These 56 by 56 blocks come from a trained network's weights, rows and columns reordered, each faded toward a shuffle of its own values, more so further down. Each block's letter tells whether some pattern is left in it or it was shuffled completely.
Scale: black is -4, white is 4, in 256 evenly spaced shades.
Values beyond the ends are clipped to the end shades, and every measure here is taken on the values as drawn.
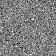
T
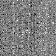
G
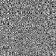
G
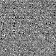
G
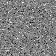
T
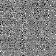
G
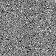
T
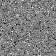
T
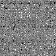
G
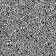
T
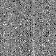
G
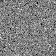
T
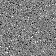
T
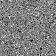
T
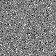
T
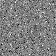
T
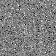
T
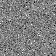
T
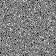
T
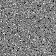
T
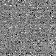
G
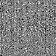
G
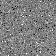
T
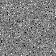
T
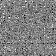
G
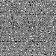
G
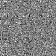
G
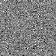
G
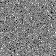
T
